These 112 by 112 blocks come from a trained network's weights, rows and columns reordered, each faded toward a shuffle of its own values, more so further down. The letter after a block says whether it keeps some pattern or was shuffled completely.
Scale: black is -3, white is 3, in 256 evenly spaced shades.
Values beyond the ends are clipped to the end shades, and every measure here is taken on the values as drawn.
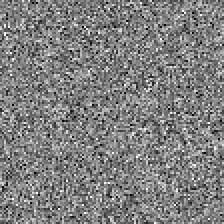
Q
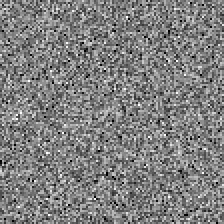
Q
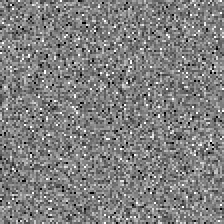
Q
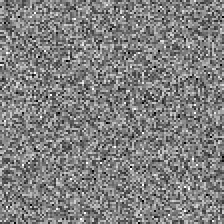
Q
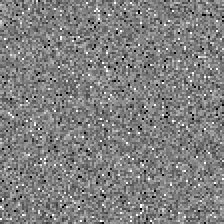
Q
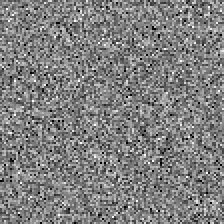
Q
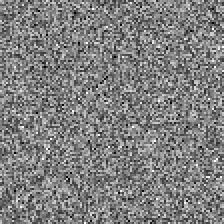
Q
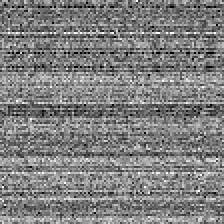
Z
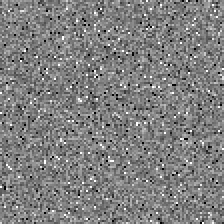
Q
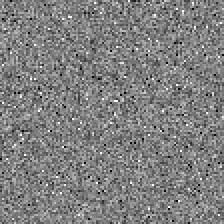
Q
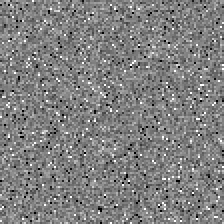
Q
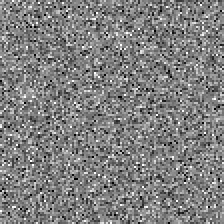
Q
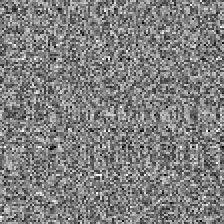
Z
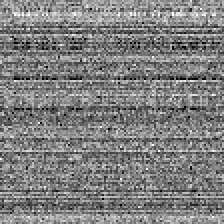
Z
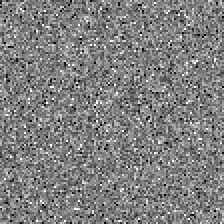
Q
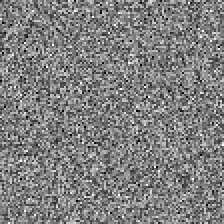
Q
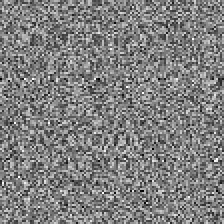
Z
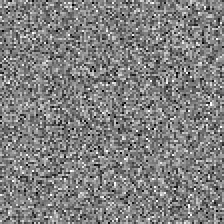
Q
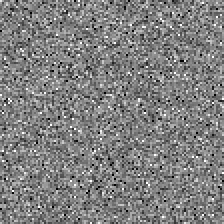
Q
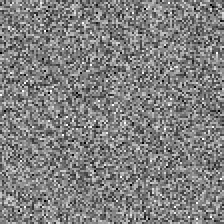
Q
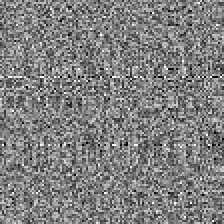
Z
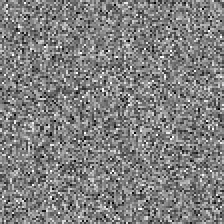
Q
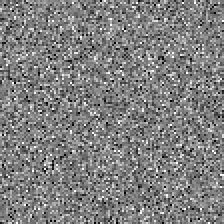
Q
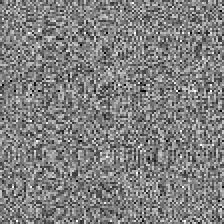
Z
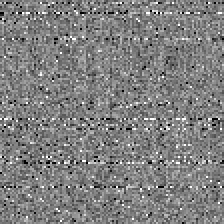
Z
